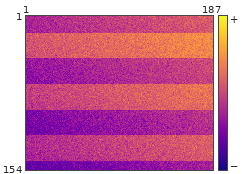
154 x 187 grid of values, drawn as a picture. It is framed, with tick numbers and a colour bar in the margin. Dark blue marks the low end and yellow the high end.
Values rise toward the top right. Stripes running across repeat 3 times from top to bottom. The bottom left is the ninth with the lowest average. The ninth with the highest average is the top right.
